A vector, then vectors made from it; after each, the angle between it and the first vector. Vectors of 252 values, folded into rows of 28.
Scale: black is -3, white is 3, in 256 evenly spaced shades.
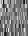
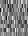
orthogonal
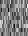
partly opposed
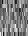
partly opposed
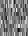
orthogonal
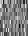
nearly parallel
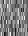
partly aligned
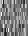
nearly parallel
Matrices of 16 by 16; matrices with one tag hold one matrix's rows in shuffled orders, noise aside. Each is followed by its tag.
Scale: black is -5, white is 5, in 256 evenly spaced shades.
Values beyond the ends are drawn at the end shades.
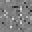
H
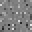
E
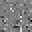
H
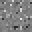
H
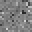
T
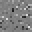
T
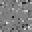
T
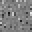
E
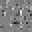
H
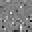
H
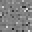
T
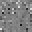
E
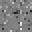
H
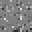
H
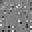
E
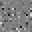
E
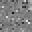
T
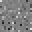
E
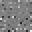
E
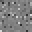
E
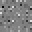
E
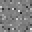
E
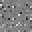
E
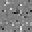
H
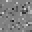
T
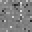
H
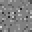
E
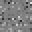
E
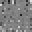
E
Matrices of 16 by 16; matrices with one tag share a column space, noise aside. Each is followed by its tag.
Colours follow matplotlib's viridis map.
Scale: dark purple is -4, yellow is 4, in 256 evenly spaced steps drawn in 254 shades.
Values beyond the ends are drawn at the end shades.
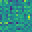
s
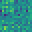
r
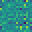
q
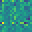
s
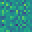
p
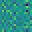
p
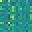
s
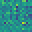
s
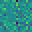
q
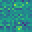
q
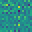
p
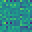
q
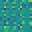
q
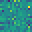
q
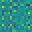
p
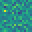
p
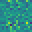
q
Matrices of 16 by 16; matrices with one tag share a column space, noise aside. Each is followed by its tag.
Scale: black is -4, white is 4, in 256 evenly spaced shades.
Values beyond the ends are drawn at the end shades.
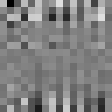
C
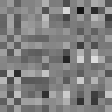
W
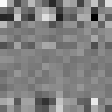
C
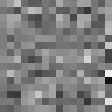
W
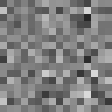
W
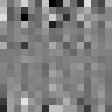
C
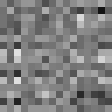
W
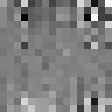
C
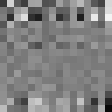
C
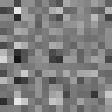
W
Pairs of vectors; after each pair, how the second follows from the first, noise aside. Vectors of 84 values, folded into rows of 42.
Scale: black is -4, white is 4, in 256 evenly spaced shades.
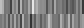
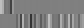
partly zeroed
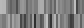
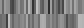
reversed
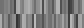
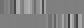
partly zeroed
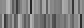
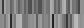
reversed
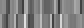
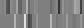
partly zeroed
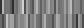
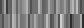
reversed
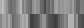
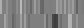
partly zeroed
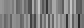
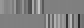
partly zeroed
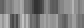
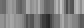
reversed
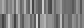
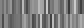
reversed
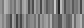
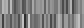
reversed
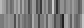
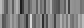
reversed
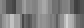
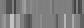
partly zeroed
